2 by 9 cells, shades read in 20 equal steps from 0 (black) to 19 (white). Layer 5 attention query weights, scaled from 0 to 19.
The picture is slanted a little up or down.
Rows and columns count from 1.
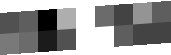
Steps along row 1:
up down up up down down up down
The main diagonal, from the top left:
6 8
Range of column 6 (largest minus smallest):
11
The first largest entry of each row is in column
5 5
